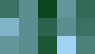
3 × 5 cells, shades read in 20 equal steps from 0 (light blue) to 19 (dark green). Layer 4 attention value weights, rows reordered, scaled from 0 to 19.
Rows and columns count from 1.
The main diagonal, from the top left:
13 9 17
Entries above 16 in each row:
1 0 1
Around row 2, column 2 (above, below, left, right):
9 9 4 15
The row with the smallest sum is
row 3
